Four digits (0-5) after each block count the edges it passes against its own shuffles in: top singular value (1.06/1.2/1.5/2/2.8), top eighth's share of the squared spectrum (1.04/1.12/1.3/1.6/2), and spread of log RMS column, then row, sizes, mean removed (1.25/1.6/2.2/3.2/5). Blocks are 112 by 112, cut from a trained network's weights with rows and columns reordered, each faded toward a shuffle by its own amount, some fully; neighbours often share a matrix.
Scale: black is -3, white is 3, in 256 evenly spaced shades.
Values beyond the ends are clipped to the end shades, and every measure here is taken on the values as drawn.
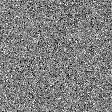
0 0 0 0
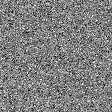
0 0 0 0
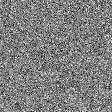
0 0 0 0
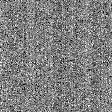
2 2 0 1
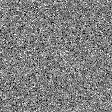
0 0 0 0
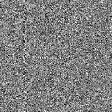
3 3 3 2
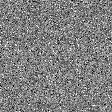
0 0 0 0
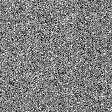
1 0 0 0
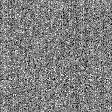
2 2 0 1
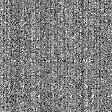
3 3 1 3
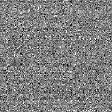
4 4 3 2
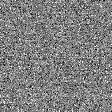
2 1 1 0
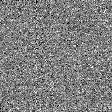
2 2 1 0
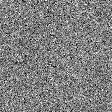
1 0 0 0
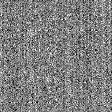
3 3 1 2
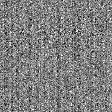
3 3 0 2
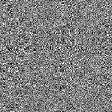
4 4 3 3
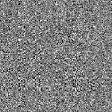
4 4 3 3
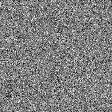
2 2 1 1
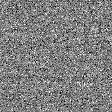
1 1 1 0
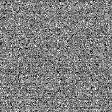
2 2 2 0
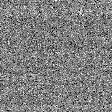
1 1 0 0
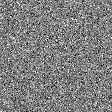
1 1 0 0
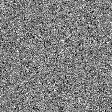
2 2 0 1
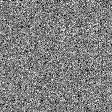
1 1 0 1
